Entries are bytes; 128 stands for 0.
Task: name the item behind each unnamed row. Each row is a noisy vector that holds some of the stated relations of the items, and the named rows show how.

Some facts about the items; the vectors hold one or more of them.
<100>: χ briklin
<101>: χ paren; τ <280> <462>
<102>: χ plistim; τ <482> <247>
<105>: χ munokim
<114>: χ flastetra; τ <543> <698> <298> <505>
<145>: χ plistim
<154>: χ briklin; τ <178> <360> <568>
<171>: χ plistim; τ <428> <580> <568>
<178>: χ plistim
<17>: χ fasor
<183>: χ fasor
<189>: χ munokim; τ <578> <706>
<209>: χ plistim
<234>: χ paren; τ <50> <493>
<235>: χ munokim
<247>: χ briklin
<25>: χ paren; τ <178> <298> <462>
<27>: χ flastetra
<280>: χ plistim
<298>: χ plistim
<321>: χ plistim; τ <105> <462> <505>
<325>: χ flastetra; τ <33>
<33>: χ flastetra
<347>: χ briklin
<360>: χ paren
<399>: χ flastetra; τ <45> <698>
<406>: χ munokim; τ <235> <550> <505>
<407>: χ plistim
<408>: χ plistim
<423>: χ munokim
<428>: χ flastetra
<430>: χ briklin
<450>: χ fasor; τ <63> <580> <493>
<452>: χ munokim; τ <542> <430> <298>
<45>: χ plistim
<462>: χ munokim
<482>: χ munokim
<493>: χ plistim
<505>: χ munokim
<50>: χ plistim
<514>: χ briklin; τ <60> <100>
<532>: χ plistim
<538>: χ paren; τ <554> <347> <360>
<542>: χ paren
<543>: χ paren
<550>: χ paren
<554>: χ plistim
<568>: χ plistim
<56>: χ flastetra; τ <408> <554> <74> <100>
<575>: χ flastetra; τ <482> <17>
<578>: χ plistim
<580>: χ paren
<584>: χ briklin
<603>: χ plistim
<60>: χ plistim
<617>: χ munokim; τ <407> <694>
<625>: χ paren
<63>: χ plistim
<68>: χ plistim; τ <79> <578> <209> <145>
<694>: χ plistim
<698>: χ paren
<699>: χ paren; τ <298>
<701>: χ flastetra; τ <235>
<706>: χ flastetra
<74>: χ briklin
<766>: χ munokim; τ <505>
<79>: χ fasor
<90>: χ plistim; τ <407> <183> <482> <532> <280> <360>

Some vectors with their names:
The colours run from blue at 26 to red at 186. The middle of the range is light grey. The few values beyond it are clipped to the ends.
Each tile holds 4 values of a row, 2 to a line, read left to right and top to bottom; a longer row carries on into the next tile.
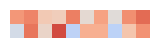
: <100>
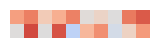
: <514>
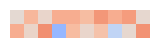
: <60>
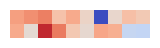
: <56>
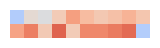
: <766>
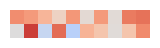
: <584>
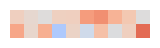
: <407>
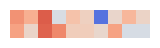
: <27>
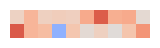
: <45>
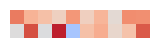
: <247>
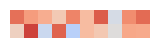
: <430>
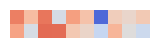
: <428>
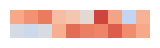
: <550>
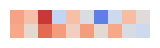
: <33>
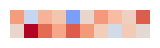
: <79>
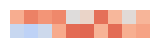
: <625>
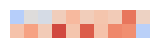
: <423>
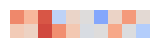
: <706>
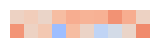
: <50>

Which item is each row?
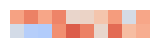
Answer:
<234>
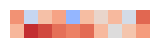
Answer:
<17>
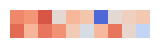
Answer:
<114>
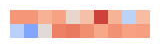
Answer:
<360>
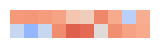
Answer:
<580>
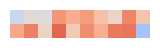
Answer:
<452>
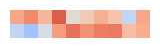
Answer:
<538>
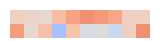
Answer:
<568>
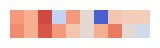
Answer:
<701>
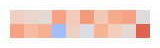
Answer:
<102>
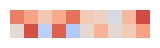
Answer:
<154>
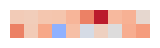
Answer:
<298>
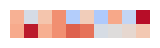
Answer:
<450>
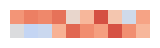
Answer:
<699>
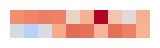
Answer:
<542>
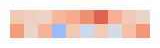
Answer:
<178>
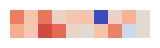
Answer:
<575>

